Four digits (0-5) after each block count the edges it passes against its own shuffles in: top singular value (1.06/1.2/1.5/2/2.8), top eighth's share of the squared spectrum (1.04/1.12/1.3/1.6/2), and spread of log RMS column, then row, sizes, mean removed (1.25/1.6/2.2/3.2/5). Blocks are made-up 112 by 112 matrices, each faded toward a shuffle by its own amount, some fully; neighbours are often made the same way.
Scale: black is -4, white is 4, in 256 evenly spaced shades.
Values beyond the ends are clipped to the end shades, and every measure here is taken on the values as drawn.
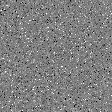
0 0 0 0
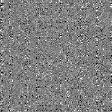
4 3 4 1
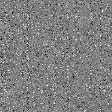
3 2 2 0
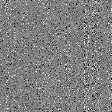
3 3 3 0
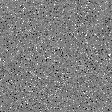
3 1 0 0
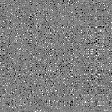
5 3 2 2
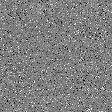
3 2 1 0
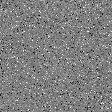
2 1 0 0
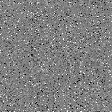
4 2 1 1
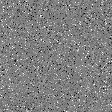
2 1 0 0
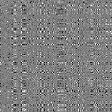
5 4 4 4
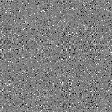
4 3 2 2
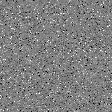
3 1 0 0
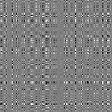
5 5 5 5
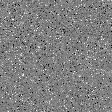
2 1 0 0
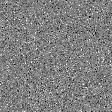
2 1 0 0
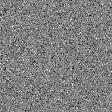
3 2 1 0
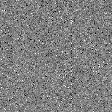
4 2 1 1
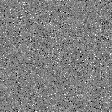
3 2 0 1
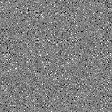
4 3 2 2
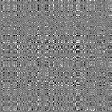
5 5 4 4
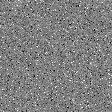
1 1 0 0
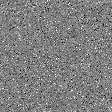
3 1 0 0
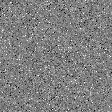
3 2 0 0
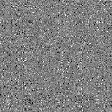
4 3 2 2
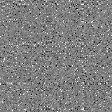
4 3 1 2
